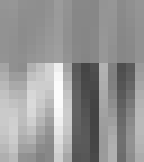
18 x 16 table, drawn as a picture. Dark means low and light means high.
Grain: streaks running down. Seam: horizontal, 40% of the way down, the top part calmer. Calmest part: top left.
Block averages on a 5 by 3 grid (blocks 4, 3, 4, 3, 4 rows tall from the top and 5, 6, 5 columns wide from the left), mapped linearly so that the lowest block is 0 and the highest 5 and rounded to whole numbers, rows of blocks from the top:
1 1 1
1 1 1
4 1 0
5 1 1
3 0 2
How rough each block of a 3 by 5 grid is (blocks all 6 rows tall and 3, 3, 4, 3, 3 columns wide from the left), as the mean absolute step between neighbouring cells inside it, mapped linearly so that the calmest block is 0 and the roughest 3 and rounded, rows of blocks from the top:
00000
11332
11222
